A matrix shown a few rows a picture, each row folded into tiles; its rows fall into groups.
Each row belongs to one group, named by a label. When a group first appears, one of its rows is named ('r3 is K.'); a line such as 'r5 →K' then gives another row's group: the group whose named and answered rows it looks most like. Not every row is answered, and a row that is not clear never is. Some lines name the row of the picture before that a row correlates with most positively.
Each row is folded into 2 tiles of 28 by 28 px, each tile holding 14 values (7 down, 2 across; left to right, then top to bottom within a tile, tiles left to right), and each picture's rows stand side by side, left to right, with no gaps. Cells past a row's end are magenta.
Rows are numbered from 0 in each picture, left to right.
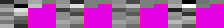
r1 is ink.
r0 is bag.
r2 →ink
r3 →ink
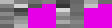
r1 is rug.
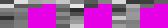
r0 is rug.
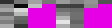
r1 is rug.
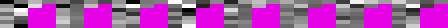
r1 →rug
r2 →ink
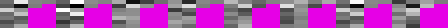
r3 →ink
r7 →bag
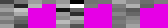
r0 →bag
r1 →ink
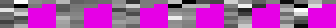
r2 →ink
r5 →bag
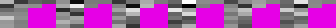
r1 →ink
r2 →bag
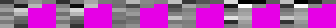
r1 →bag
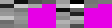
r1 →ink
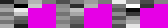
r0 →bag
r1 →bag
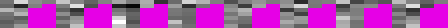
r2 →rug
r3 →rug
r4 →bag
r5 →ink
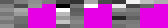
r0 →bag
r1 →rug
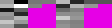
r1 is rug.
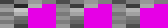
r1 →bag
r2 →bag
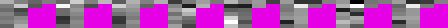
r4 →rug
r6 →ink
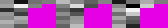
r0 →ink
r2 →bag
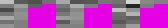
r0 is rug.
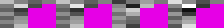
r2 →bag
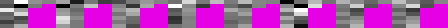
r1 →rug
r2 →bag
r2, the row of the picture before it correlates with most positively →2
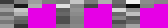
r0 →bag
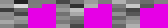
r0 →ink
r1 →bag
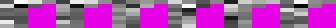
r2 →bag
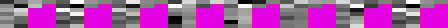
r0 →bag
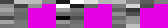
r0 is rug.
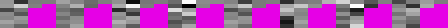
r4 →ink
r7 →bag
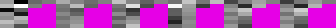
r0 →ink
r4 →bag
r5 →bag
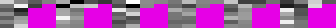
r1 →rug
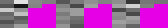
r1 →bag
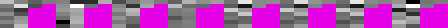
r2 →bag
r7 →ink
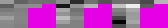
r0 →rug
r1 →rug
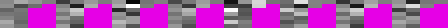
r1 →bag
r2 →ink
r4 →rug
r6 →bag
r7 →ink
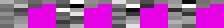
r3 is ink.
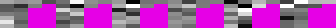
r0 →rug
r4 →bag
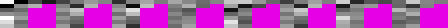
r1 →bag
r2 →bag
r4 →rug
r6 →rug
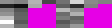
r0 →rug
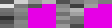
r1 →bag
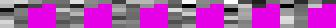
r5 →rug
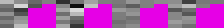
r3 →ink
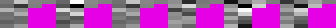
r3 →ink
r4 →bag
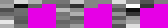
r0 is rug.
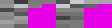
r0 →ink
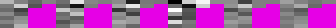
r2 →ink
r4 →ink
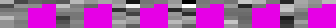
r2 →ink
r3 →ink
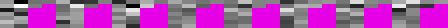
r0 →ink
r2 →bag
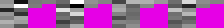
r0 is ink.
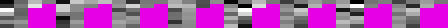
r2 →ink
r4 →bag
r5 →bag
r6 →ink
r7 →bag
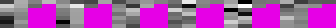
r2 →bag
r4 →ink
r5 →rug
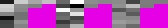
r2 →ink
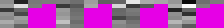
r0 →ink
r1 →rug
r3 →ink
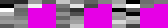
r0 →rug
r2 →ink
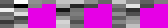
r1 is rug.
